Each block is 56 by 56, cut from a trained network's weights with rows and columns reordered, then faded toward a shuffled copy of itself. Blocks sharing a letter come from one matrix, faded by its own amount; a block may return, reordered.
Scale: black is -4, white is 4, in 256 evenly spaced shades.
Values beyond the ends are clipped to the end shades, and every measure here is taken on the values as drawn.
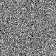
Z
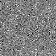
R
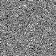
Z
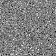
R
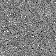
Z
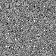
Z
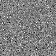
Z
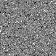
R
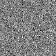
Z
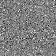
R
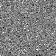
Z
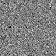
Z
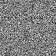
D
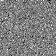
Z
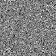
Z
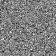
D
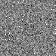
Z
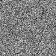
D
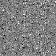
R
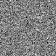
Z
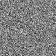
D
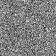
D
